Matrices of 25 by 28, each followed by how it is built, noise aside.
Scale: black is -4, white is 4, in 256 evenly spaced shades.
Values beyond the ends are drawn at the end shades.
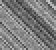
Toeplitz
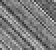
Toeplitz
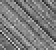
Toeplitz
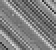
Toeplitz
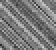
Toeplitz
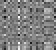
low rank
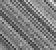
Toeplitz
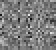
low rank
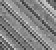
Toeplitz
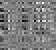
low rank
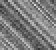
Toeplitz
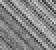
Toeplitz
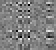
low rank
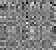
low rank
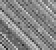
Toeplitz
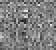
low rank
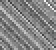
Toeplitz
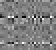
low rank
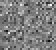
low rank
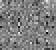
low rank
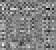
low rank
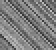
Toeplitz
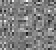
low rank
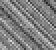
Toeplitz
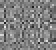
low rank
